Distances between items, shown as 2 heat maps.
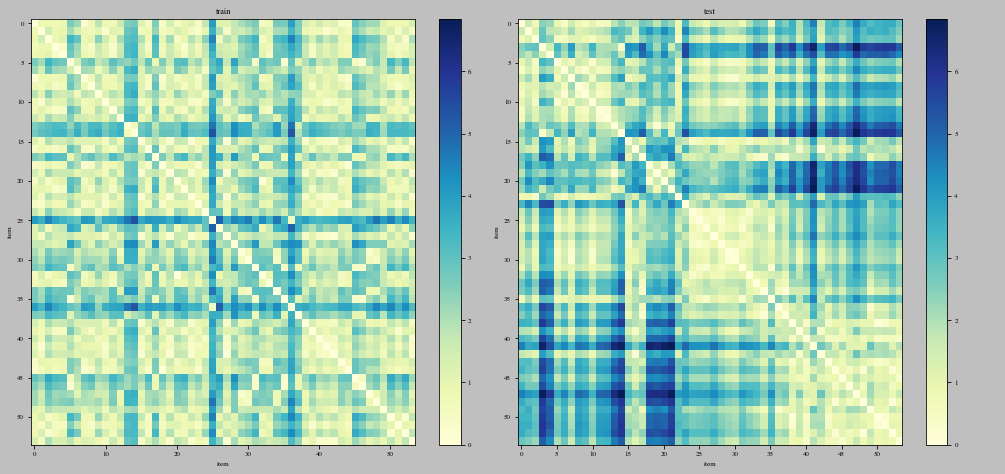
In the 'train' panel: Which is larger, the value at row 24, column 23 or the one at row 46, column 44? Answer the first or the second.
the second
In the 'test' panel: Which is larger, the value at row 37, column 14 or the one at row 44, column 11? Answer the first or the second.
the first
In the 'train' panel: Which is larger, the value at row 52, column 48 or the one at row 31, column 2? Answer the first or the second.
the second
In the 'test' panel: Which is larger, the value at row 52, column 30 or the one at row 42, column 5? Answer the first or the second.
the first
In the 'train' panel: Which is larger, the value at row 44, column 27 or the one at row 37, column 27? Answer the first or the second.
the second
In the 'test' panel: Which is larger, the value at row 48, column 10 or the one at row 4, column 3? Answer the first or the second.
the first
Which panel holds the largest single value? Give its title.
test
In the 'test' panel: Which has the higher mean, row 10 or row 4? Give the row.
4
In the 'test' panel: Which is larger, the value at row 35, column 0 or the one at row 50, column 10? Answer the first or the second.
the second
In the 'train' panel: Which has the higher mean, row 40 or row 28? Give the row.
28
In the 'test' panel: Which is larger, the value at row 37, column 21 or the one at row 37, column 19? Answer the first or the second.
the first
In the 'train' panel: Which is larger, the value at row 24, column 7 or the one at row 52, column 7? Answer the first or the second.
the first
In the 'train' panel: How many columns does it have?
54
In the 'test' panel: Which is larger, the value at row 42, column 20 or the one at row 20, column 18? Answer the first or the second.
the first
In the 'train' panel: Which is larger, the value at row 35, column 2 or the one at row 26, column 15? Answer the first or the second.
the first
